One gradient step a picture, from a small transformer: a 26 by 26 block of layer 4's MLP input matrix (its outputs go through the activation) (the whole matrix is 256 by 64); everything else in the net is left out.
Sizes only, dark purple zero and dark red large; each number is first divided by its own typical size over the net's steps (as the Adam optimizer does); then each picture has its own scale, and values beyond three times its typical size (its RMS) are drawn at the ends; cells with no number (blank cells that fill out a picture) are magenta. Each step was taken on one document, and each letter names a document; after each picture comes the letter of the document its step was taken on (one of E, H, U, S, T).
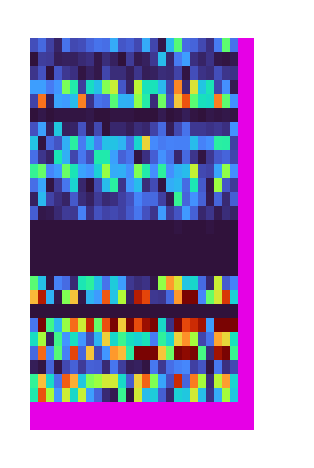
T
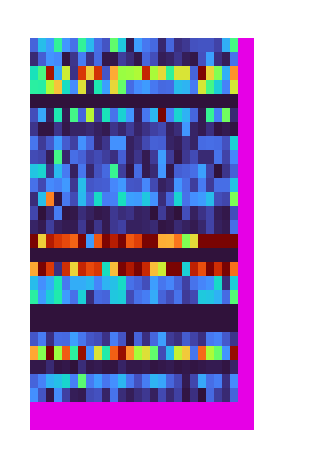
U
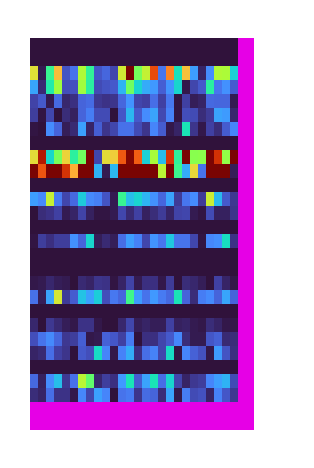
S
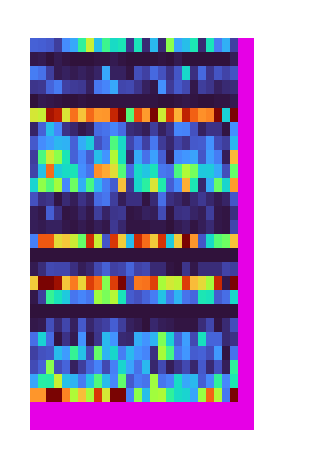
U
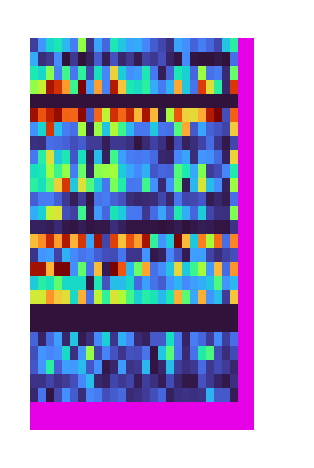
U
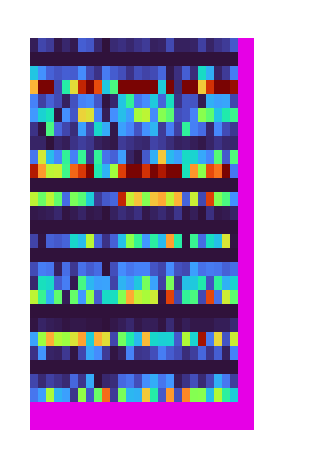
S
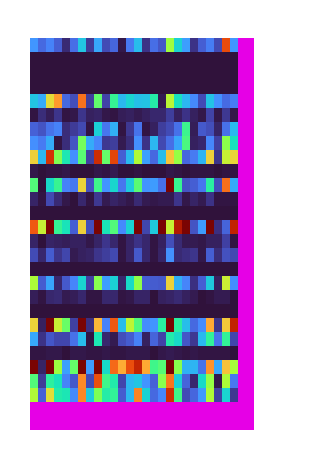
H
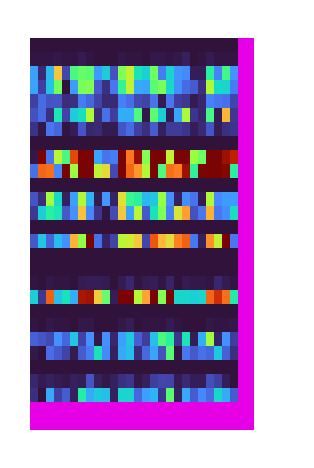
S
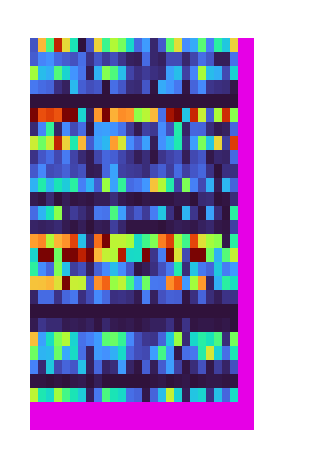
U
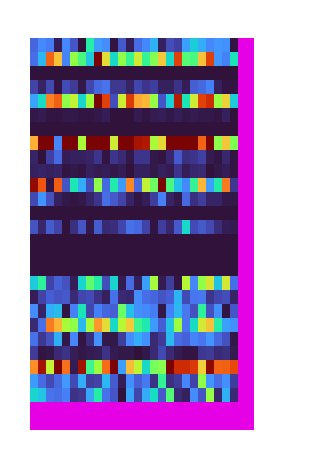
T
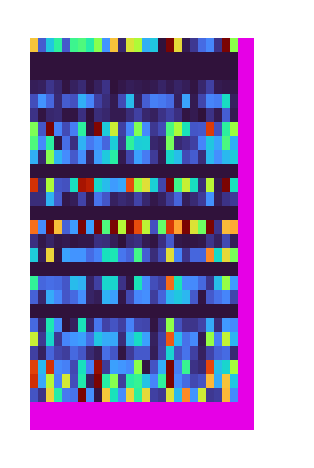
H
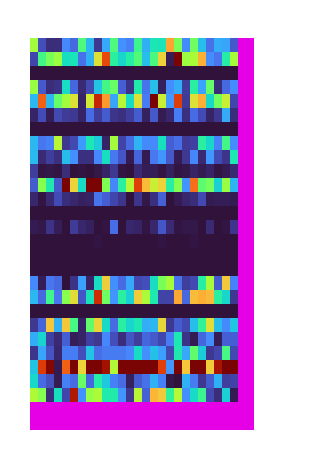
T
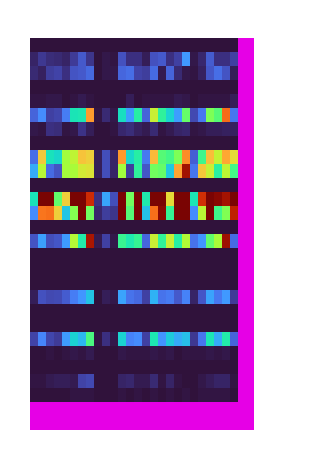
S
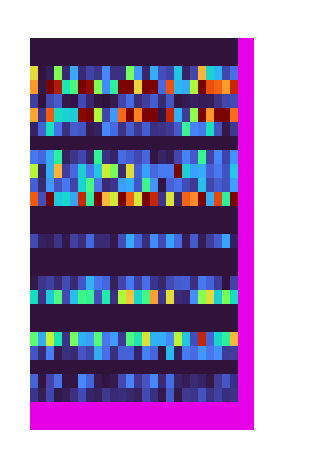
S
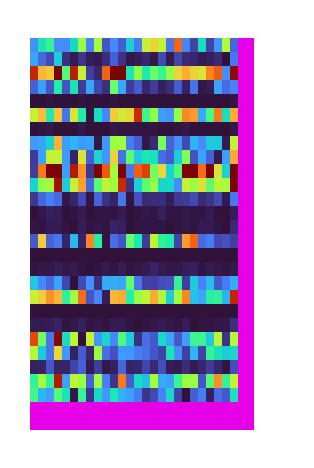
U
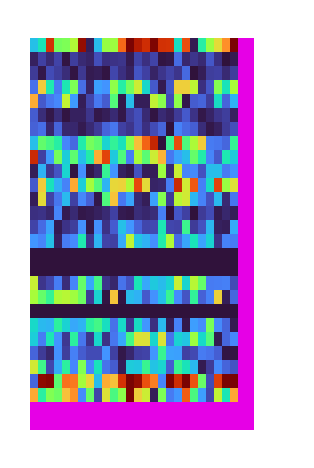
T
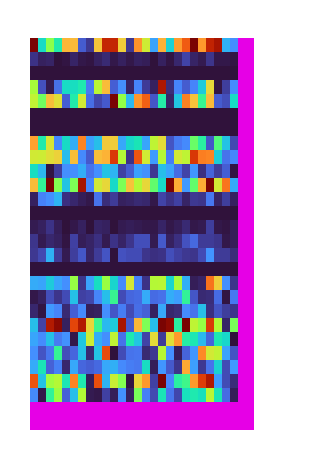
T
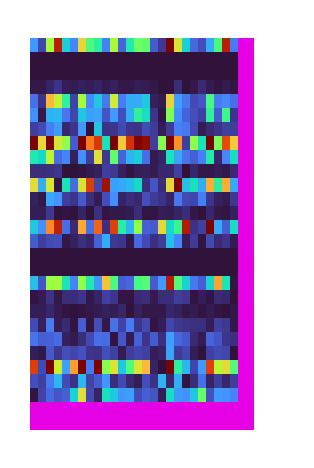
H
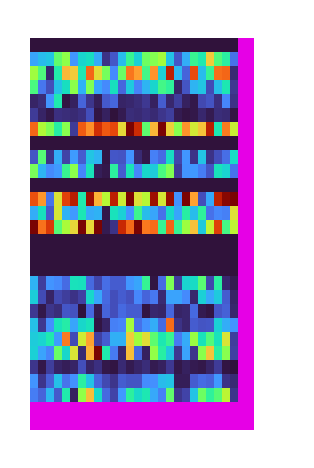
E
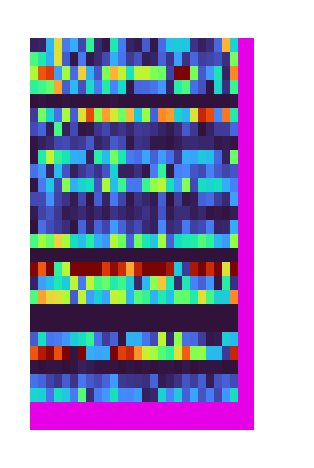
U
